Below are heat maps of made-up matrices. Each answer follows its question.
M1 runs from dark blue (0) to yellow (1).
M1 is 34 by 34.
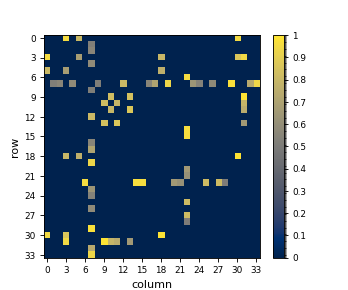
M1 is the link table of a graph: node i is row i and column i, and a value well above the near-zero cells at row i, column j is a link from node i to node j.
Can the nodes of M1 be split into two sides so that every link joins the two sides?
no
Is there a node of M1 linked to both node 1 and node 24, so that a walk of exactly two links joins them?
yes
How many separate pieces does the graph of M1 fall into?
3
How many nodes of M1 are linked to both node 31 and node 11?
2
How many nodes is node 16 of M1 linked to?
1
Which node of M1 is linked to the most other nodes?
node 7
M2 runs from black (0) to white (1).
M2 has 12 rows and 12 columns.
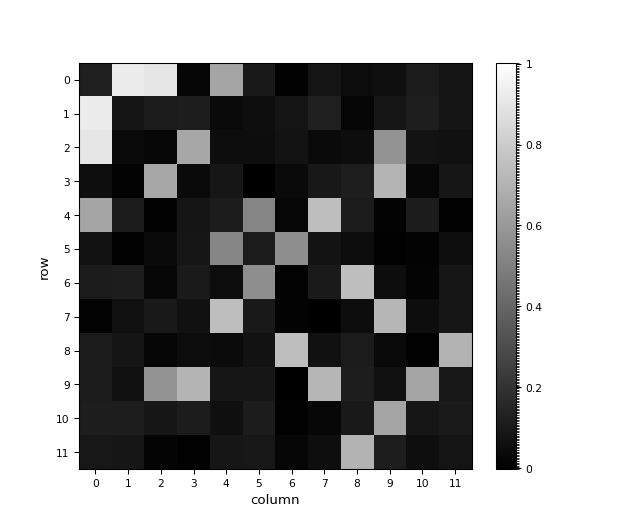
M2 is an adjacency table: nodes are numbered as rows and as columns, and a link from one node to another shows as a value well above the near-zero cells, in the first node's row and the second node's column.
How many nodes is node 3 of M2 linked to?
2
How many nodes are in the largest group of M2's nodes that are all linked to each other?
3
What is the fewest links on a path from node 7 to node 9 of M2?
1
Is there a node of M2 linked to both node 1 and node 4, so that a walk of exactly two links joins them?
yes
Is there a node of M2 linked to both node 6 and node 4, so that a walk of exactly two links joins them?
yes
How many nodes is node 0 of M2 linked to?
3
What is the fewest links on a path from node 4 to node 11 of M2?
4
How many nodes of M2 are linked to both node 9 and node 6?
0
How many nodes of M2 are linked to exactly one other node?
3
